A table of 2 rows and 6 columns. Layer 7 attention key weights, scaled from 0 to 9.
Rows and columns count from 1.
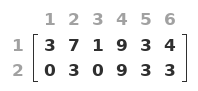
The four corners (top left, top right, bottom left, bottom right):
3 4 0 3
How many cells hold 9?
2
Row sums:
27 18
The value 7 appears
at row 1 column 2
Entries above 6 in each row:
2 1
